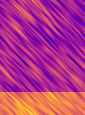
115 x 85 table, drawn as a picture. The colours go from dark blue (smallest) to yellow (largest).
Lone odd cells: none. Ninth with the lowest average: top right. Seam: horizontal, 80% of the way down, the bottom part higher.
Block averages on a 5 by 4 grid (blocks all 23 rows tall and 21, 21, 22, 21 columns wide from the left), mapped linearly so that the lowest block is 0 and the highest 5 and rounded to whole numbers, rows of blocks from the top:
1210 | 1000 | 1111 | 1111 | 5554
